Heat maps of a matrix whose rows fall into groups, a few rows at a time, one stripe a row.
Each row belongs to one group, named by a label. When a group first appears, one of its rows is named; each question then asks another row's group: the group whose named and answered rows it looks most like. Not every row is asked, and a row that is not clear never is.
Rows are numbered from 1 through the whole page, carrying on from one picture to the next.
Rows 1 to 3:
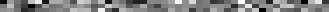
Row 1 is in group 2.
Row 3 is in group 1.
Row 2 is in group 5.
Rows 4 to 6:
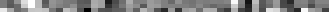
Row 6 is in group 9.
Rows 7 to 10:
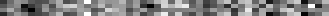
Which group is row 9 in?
5
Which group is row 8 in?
1
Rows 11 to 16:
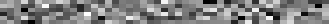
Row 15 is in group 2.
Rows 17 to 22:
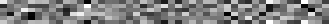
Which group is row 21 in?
5
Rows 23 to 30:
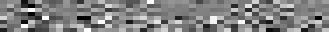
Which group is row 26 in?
5
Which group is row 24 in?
5
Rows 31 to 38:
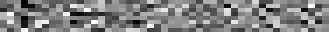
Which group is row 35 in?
1
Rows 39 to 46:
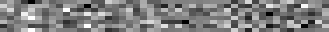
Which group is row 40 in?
9
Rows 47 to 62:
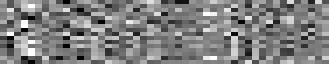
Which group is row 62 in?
5
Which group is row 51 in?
5
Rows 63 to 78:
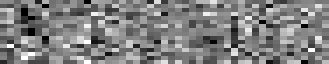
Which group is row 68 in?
1
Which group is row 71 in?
5
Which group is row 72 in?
2
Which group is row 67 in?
5
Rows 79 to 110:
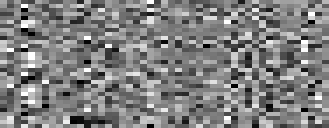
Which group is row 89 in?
9
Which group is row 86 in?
1
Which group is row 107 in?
1
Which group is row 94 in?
9
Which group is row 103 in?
2
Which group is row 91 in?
1
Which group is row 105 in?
2
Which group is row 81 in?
2
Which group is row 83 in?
2
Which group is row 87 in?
5
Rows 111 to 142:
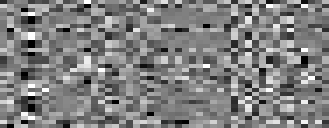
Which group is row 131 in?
9
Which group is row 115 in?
5
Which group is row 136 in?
1
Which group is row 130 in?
1
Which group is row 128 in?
1
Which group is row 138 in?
5
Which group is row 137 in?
5
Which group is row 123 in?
9
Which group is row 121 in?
5
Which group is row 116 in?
5
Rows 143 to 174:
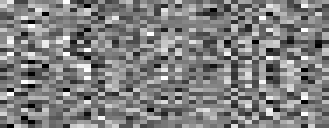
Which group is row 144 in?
9
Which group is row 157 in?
9
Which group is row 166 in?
1
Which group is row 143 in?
1
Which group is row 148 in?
5
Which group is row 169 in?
5
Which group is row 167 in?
9
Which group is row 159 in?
2
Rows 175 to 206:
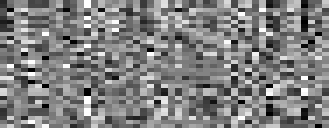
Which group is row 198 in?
9
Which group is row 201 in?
2
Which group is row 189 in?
2
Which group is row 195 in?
5
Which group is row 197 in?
9
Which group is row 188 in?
2
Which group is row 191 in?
1
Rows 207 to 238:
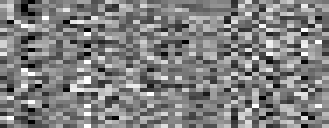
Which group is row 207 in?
5
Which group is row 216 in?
5
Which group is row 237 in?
5
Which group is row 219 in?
5
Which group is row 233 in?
2
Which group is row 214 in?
9
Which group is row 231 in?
1
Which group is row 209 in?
1
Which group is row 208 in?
1
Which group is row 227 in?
2
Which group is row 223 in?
5
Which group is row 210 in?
5
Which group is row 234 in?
5
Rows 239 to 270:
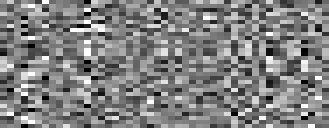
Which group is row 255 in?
1
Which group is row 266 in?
5
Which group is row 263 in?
2
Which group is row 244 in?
2
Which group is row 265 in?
9
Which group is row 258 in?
2
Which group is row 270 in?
1
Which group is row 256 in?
9
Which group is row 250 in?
5
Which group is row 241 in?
2
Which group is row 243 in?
2
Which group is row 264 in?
2
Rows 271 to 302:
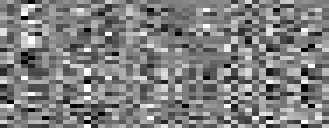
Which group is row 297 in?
1
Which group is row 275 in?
1
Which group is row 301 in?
9
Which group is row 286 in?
1
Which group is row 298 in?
5
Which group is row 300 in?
2
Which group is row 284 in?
1
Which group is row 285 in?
5
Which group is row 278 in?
9
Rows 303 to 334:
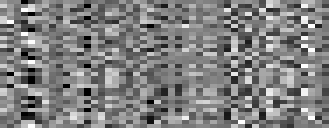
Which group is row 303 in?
1
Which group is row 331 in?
1
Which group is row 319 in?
9
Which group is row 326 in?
9
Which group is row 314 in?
9
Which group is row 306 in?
5
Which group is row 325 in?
9
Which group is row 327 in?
5
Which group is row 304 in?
9
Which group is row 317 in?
5
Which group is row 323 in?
5
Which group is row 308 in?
1
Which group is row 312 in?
9
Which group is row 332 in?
1
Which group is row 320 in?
5
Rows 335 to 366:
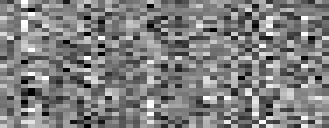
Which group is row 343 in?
9
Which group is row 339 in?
9
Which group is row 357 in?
5
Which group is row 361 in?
2
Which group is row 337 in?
5
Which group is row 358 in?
5
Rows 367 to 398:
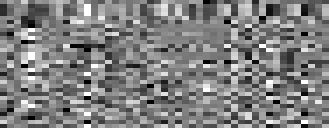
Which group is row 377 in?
1
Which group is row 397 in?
9
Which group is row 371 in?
1
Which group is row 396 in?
5
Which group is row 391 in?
9
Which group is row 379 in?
9
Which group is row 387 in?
9
